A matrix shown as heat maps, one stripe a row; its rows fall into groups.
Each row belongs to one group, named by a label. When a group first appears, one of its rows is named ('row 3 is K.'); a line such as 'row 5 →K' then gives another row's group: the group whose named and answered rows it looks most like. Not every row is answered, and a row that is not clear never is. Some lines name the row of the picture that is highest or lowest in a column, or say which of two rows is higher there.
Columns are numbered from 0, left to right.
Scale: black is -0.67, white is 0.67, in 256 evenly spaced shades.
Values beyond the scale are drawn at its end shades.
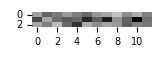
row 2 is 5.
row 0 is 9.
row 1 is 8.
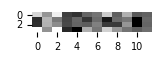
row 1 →8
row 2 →8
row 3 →5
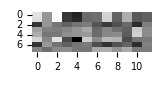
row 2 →8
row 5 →5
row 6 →8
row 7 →9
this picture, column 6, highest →7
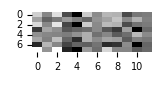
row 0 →5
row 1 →9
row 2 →5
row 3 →8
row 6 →8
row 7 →5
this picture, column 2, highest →7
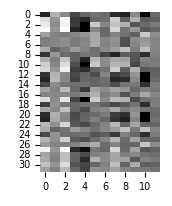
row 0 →8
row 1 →5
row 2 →5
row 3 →5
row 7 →9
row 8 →8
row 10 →5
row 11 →5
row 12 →8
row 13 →8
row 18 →8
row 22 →5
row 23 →9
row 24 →8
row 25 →5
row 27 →5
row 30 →5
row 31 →5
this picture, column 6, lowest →8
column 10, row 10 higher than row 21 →Yes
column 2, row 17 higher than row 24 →Yes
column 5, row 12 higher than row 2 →No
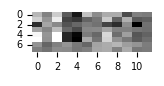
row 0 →5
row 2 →8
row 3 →5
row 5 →5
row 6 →9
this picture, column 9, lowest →0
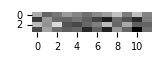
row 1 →8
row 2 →5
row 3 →8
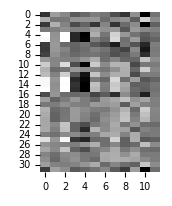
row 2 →8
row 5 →5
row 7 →8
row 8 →8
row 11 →9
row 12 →5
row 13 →5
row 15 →5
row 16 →8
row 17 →9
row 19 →9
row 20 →9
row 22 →5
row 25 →5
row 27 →5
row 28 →9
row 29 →9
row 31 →8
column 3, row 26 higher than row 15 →Yes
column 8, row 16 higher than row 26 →Yes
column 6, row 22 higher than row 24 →No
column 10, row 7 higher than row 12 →No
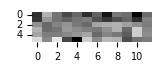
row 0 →8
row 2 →9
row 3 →9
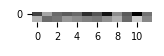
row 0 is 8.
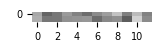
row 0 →9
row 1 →9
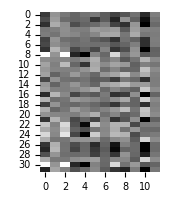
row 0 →8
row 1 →8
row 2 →8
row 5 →8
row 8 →5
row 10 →5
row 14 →9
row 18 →8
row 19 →9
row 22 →5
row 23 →5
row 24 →5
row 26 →8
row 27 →8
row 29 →9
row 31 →8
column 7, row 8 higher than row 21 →Yes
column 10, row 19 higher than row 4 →Yes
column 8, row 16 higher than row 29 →No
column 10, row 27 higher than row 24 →No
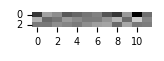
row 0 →8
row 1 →9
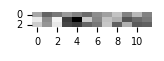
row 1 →5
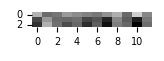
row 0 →9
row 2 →8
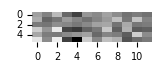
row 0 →5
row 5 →5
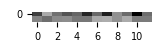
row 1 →9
